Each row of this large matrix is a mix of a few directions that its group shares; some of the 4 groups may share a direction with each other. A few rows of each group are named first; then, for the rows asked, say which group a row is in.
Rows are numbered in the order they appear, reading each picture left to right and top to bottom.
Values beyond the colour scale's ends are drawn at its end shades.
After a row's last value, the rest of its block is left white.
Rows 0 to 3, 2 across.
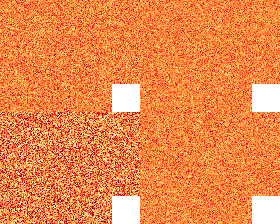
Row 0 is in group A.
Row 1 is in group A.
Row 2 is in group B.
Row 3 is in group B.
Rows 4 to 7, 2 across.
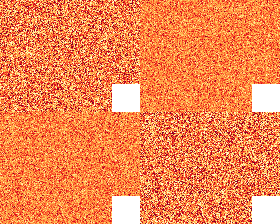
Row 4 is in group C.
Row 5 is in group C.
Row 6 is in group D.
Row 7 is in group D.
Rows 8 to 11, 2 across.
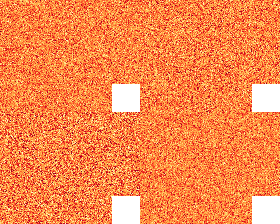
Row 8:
D
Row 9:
A
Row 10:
C
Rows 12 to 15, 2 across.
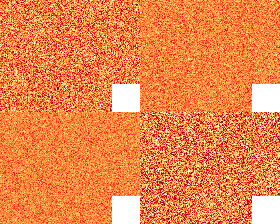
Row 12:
A
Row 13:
B
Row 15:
B
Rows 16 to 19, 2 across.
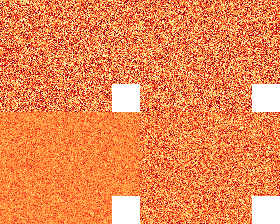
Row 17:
D
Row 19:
C
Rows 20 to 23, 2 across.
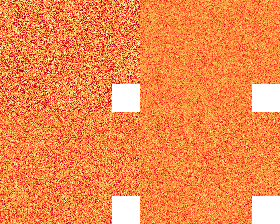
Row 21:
D
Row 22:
A
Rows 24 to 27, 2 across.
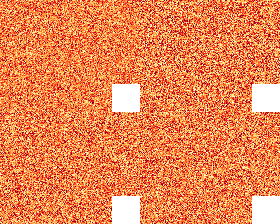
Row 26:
D
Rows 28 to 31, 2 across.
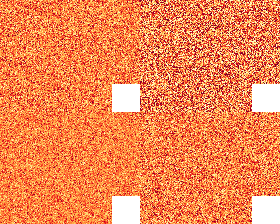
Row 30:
C
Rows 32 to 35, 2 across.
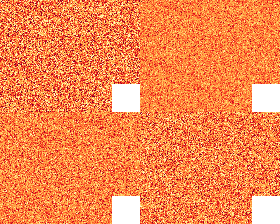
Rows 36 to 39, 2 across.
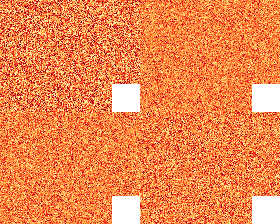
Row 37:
D
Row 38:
C
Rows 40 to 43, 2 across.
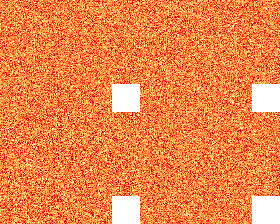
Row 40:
B
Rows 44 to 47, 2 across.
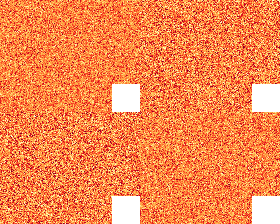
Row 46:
C
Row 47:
A
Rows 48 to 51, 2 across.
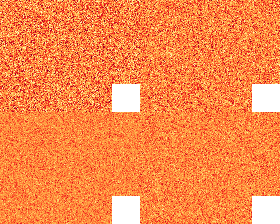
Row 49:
C
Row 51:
D
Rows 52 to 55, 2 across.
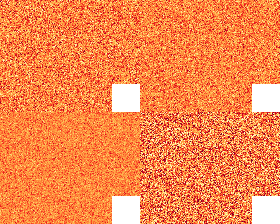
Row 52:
A
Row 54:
A
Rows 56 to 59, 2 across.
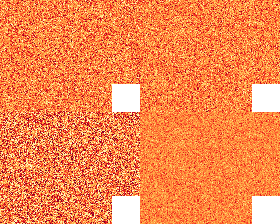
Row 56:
C
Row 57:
A
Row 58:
C
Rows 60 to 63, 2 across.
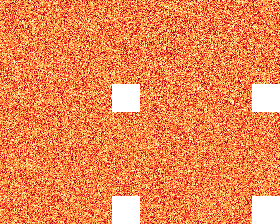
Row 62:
C
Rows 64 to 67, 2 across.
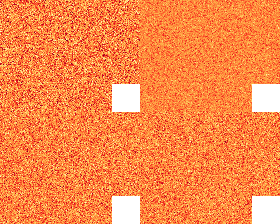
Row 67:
B
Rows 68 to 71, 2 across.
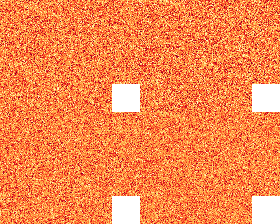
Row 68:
A
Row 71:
D
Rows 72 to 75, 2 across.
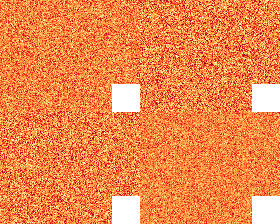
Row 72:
C
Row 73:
D
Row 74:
C
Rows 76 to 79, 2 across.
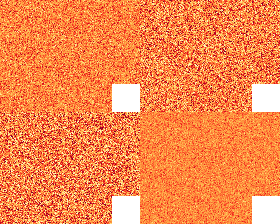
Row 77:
B
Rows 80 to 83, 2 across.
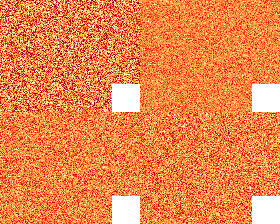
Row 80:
C
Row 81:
D
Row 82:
D
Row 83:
D
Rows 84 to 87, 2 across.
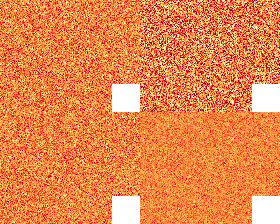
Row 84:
D
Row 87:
B
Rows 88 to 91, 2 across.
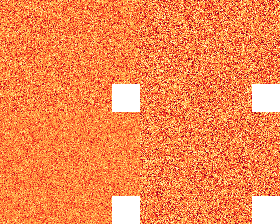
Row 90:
D
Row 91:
D
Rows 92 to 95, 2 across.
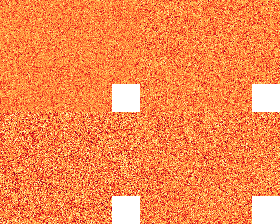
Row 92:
A
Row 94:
D
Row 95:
B
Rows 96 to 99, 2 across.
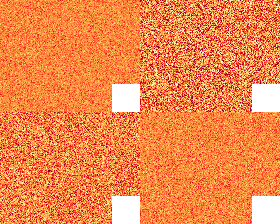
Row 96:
A
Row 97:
A
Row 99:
A
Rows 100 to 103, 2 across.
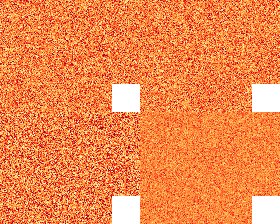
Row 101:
B
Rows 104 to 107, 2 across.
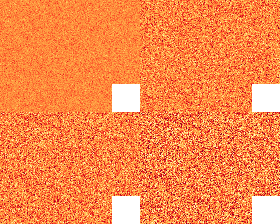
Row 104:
D
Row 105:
C
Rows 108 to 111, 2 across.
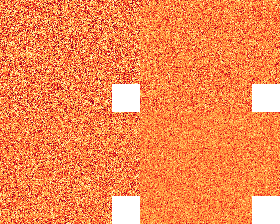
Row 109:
A
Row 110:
A
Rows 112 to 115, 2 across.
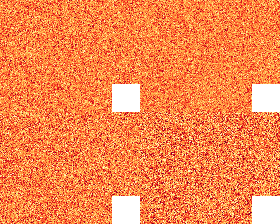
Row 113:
B
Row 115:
B
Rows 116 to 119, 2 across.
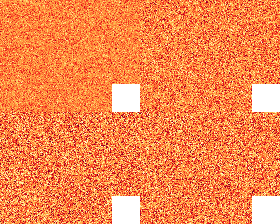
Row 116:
D
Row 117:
D
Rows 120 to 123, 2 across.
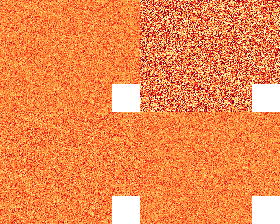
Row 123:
D
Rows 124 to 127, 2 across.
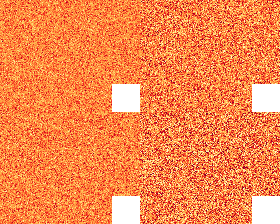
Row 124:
D
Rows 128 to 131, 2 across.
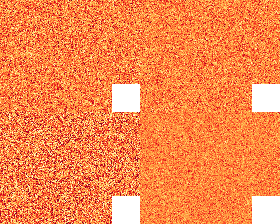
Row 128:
C
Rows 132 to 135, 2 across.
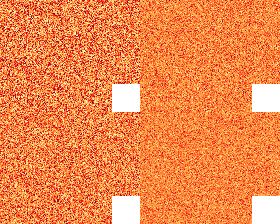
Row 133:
A
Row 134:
A
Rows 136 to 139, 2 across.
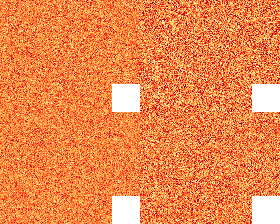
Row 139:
A
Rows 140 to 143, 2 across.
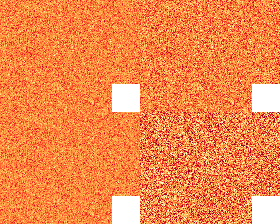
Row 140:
C
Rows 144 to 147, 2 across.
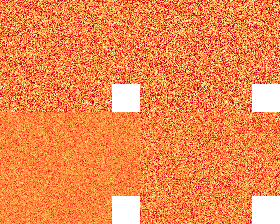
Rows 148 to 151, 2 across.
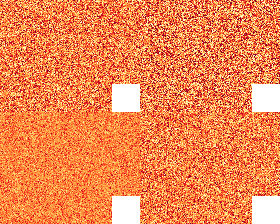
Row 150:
D
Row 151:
B
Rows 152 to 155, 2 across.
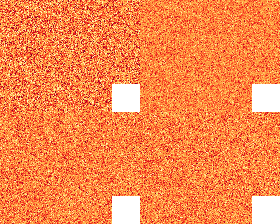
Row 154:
B
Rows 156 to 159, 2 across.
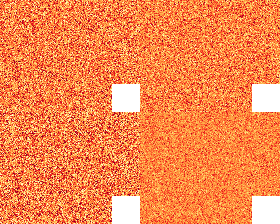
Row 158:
D
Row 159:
D
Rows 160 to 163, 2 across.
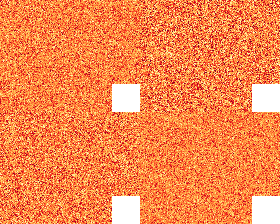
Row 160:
A
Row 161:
C
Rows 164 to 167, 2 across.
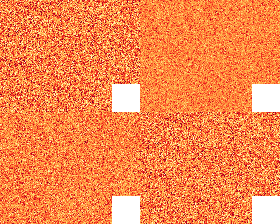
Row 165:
B
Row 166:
B
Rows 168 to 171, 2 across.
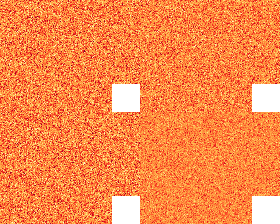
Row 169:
A
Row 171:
B
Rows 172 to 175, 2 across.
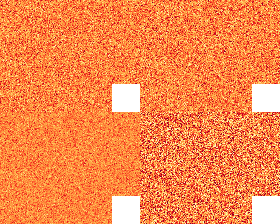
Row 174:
B
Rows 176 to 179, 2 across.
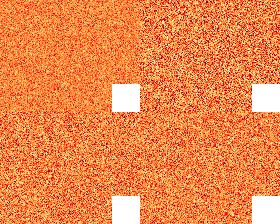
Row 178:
B
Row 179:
B
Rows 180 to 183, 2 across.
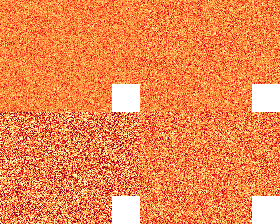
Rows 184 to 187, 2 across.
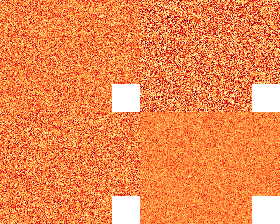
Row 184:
C
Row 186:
C
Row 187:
B
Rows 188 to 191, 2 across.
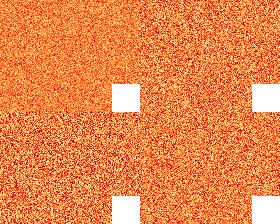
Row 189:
B
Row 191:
C
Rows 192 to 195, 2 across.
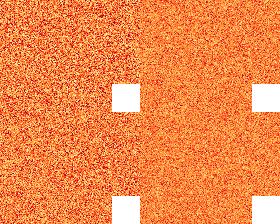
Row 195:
D
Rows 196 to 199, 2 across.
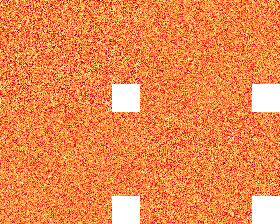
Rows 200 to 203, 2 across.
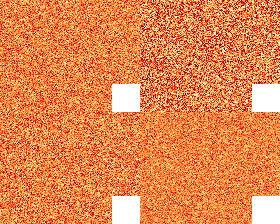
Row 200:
D
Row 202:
A
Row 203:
C
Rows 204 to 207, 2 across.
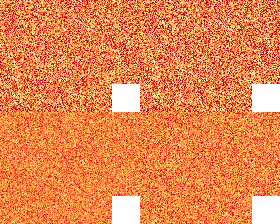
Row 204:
D
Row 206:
B
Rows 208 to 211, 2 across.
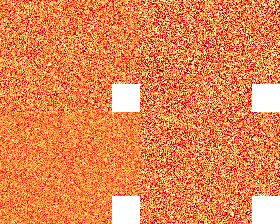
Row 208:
B
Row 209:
B
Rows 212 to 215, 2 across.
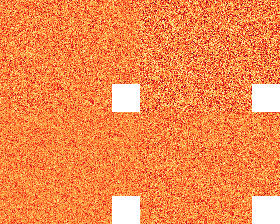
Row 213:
D
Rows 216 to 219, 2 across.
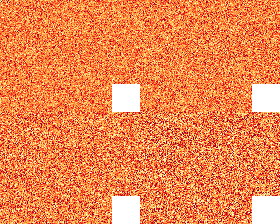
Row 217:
D
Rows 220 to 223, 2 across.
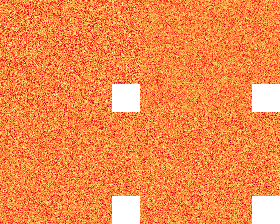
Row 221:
D
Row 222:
C
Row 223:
C
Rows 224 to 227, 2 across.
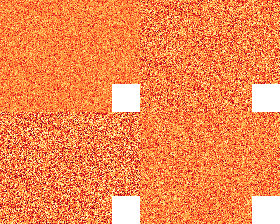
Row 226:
C
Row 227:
B
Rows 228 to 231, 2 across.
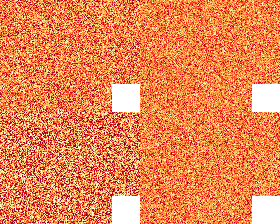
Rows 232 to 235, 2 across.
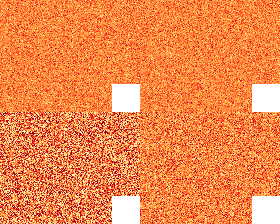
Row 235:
A
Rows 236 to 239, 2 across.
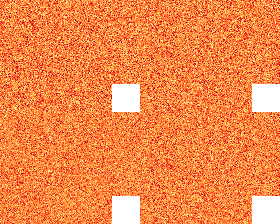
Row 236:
D
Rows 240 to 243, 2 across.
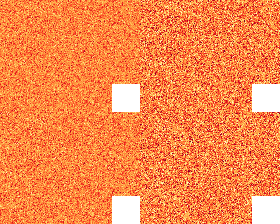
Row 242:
A
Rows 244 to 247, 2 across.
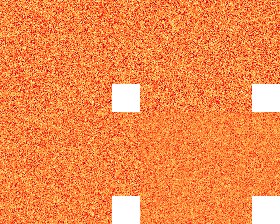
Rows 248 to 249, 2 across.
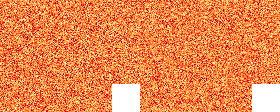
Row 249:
D
